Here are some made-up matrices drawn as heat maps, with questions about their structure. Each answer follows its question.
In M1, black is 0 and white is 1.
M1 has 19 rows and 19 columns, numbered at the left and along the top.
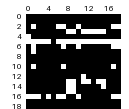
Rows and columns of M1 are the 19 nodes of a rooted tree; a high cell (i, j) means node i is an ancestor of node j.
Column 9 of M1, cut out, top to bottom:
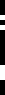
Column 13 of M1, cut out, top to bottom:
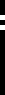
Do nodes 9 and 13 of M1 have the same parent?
no
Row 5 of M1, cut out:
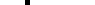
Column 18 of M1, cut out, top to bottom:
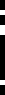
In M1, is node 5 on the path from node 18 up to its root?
yes
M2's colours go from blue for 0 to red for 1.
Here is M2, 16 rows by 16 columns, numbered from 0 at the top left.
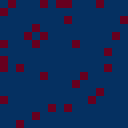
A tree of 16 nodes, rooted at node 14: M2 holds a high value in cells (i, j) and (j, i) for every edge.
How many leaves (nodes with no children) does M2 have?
7
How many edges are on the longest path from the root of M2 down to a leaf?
6
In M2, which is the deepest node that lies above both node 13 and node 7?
0
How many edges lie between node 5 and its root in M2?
2
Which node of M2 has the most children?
0
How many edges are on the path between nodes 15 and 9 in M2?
5
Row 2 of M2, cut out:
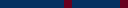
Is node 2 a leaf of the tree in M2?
no
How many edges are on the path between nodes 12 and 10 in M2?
4
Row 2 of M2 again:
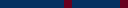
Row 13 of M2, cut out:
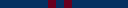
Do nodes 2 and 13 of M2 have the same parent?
yes
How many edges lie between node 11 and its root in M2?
5
